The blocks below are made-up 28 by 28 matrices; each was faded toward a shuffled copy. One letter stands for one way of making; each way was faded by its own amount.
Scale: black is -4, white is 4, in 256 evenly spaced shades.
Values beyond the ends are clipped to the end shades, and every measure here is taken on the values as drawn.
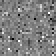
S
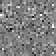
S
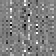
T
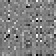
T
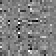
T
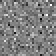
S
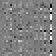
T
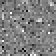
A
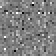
S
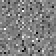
A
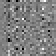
T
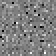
S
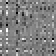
T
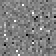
A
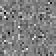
S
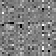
T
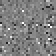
S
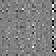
T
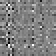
T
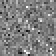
A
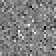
A
